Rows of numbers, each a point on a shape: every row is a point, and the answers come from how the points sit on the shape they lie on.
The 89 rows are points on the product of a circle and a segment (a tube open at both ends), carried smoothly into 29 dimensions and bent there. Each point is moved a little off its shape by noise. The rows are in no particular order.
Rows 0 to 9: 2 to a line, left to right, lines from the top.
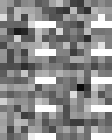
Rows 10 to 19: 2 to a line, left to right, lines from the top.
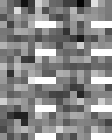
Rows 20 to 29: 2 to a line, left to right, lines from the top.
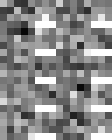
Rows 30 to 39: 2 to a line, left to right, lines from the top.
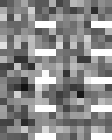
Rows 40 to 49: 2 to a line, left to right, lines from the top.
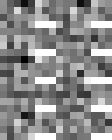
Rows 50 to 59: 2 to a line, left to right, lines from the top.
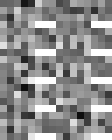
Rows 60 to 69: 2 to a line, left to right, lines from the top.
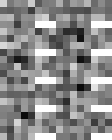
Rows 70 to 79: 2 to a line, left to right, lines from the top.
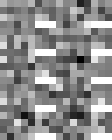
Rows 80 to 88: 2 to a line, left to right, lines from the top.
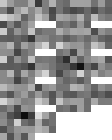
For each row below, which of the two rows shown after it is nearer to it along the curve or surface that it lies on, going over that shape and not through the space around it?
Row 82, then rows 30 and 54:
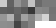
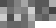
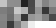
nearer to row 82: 30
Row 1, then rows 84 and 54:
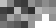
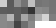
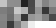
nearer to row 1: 84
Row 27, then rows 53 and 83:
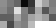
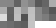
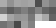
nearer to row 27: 53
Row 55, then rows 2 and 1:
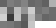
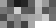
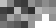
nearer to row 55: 2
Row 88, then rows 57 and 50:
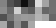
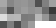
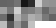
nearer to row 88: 50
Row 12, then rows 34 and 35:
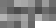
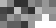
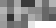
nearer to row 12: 34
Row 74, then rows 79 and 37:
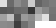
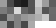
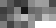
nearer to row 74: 37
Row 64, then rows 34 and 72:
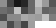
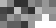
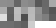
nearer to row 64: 34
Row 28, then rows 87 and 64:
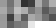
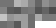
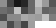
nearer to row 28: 64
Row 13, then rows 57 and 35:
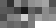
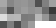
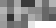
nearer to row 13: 57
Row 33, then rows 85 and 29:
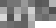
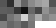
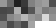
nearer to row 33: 85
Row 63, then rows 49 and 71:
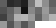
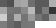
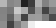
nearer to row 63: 71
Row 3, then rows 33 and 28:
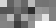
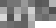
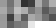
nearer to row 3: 33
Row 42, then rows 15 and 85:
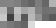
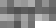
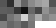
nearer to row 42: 15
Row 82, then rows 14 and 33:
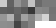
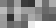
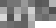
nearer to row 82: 33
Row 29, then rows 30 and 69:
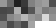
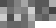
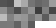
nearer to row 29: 69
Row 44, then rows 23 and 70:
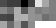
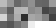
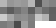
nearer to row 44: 23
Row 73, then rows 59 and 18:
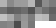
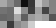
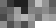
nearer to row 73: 18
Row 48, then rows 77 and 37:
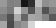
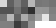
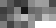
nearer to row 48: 37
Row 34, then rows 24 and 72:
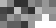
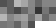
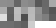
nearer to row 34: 24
